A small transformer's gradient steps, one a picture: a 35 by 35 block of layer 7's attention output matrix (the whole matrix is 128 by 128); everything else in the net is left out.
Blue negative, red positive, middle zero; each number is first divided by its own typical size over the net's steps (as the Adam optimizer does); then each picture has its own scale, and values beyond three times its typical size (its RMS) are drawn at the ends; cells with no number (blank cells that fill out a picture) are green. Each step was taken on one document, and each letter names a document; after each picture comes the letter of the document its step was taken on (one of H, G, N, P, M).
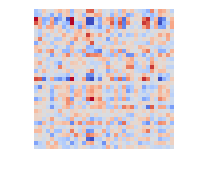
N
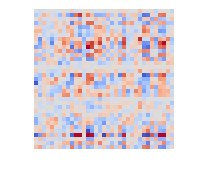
N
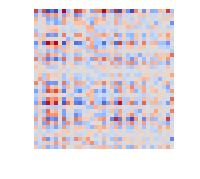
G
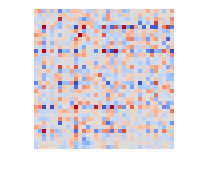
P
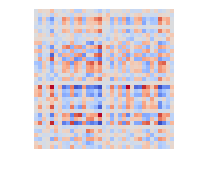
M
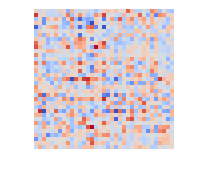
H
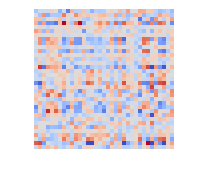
N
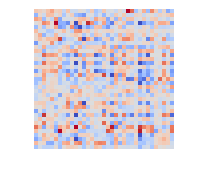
H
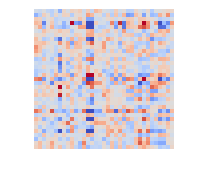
N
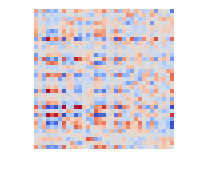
G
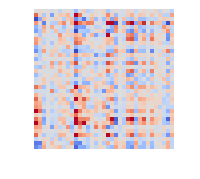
P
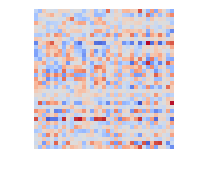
G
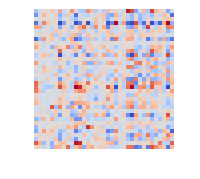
P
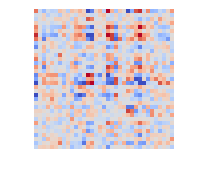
P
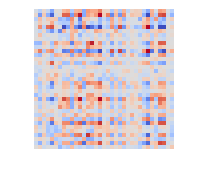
N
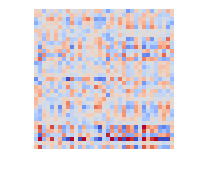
M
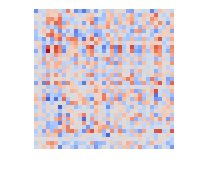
G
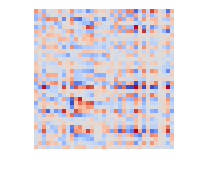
H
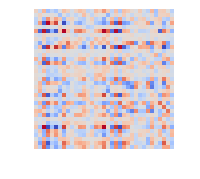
G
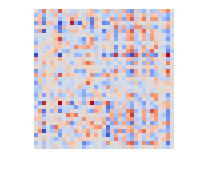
H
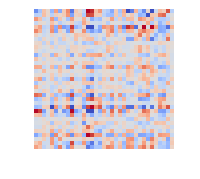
N
